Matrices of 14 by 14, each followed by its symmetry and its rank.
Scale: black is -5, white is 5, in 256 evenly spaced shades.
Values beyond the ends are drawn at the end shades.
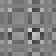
symmetric, rank one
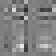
neither, rank two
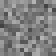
neither, full rank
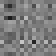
neither, rank two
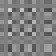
symmetric, rank one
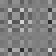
symmetric, rank one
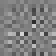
antisymmetric, rank two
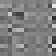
neither, rank two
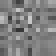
antisymmetric, rank two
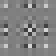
symmetric, rank one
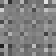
antisymmetric, rank two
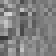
neither, rank three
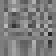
neither, rank two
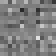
neither, rank three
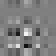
neither, rank one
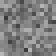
neither, full rank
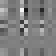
neither, rank one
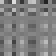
neither, rank one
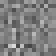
neither, rank three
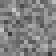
neither, full rank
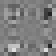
antisymmetric, rank two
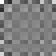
symmetric, rank one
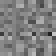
neither, rank three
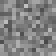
neither, full rank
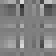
neither, rank one
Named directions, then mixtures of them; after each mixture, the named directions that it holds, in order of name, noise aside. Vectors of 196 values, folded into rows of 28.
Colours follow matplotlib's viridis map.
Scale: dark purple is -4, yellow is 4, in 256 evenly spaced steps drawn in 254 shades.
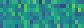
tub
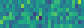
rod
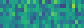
rod, tub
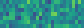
rod, tub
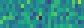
rod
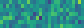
rod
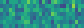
rod, tub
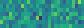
rod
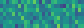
tub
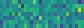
rod, tub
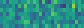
rod, tub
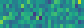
rod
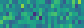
rod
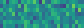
tub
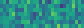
rod, tub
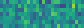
rod, tub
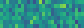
tub
